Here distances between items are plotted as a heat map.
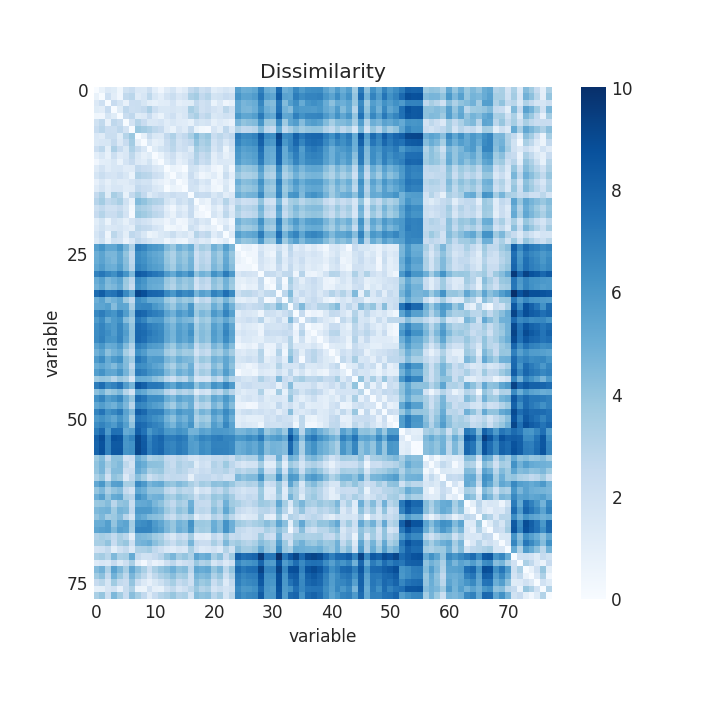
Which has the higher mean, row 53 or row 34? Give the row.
53
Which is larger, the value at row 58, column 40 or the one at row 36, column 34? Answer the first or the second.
the first
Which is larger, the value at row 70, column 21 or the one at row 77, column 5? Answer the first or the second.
the second
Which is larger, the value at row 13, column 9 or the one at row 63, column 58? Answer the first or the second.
the second
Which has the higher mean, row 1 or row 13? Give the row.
1
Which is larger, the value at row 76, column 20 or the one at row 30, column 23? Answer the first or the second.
the second
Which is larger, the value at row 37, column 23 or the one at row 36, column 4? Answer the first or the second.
the second
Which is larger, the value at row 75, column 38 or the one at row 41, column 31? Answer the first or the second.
the first
